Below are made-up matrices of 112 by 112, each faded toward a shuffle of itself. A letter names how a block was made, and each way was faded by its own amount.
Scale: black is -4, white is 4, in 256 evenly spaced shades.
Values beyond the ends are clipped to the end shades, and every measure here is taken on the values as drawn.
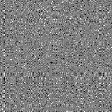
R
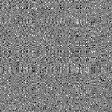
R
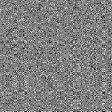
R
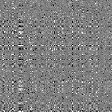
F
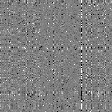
F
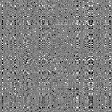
F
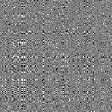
F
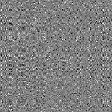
R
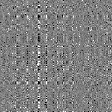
F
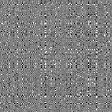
F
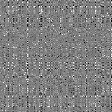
F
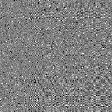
R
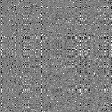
F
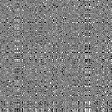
F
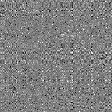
R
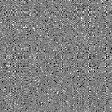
R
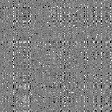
F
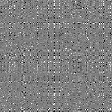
F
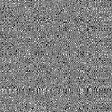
R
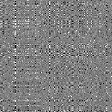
F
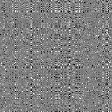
F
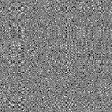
R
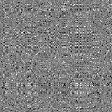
R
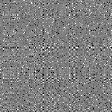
R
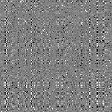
F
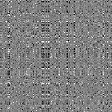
F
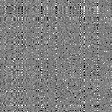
F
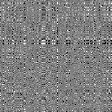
F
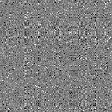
R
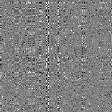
F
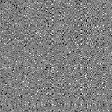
R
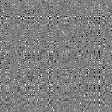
F
